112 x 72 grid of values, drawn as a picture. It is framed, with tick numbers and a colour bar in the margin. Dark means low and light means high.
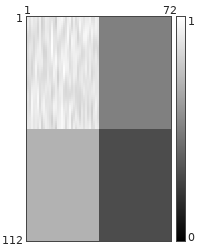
It is made of 2 by 2 panels. Panel 1,1: very high, streaked downward, faint in contrast. Panel 1,2: middling, flat. Panel 2,1: high, flat. Panel 2,2: low, flat.
